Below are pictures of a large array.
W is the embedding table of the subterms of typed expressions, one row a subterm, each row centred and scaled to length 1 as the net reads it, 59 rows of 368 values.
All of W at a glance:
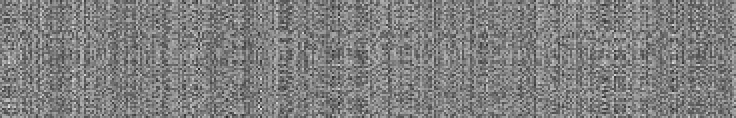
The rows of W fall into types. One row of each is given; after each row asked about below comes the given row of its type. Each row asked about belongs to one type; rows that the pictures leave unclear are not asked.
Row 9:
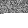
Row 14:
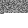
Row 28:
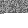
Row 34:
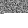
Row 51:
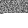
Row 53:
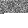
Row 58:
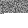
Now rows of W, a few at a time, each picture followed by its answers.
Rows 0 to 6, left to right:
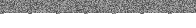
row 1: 14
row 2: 28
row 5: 14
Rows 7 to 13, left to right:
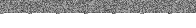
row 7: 51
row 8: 58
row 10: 28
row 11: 14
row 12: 58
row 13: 28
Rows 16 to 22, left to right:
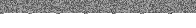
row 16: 9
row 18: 51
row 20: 14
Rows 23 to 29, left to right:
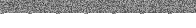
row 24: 34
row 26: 58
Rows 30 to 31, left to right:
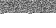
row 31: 51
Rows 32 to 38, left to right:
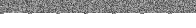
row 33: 28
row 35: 28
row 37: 51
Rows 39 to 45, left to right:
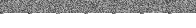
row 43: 14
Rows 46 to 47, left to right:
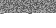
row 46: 51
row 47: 14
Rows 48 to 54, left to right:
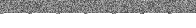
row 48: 51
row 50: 58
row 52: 28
